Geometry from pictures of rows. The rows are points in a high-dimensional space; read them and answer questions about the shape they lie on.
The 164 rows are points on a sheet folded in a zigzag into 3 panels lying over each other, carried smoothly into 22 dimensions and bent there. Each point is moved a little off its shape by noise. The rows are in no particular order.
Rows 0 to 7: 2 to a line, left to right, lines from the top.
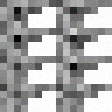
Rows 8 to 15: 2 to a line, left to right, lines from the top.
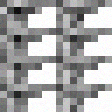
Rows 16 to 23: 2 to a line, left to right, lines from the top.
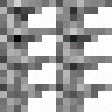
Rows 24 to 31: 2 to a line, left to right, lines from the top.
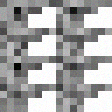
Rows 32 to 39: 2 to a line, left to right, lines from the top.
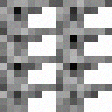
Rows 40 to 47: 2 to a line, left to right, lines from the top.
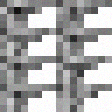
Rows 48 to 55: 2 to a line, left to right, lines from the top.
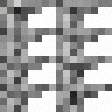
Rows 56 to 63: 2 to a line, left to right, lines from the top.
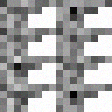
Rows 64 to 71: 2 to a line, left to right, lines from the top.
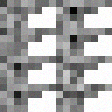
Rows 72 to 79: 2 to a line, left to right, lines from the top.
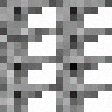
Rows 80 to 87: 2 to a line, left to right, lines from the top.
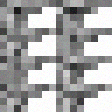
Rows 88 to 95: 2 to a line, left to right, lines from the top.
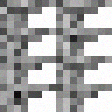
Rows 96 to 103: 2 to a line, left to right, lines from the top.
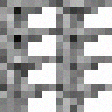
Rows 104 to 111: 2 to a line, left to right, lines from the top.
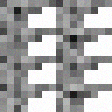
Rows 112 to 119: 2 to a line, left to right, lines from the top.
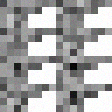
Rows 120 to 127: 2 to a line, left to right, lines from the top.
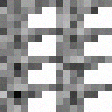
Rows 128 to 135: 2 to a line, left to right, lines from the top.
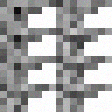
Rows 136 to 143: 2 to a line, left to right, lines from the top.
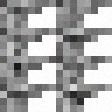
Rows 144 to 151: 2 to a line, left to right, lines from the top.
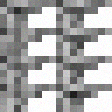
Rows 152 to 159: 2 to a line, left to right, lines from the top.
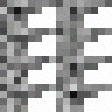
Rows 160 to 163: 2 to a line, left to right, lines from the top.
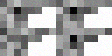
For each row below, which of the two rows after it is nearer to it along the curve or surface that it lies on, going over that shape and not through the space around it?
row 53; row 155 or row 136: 136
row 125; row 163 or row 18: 18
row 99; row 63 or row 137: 63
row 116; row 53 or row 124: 124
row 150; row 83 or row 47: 47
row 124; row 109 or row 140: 109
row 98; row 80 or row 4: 4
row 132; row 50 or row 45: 50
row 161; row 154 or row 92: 154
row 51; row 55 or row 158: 158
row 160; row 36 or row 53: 53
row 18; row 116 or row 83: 116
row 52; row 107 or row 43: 43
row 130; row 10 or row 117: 117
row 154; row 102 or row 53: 53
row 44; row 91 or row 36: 36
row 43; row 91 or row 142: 142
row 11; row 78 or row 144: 78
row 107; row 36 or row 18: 18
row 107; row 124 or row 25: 124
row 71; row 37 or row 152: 152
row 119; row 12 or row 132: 132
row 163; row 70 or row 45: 70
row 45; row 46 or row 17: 46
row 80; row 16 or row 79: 16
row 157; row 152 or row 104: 152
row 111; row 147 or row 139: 139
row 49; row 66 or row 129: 129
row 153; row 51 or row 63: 63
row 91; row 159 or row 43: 159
